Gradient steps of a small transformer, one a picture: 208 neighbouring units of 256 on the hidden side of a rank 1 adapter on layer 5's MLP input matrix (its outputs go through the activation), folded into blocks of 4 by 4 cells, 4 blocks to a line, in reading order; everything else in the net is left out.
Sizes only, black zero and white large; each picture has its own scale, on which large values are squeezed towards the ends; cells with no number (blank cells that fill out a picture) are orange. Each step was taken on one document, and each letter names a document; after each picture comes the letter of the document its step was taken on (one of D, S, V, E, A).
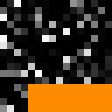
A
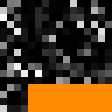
A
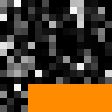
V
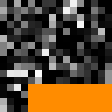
V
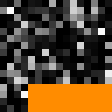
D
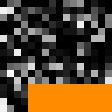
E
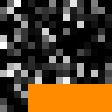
E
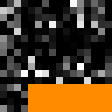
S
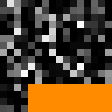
S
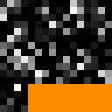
V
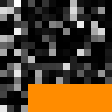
S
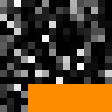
S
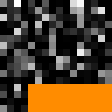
V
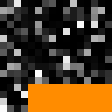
A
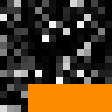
S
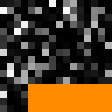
D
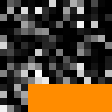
E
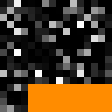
A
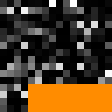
D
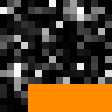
D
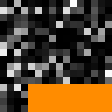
D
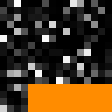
A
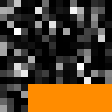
S
